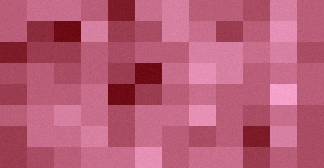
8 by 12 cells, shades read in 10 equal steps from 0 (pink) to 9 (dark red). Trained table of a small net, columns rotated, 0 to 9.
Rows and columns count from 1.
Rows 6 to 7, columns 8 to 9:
1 4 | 5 4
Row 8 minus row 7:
0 2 1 1 -2 -2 0 -2 -1 -2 2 0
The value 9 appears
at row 2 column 3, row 4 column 6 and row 5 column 5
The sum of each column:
43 35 36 25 47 34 26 22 29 39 17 36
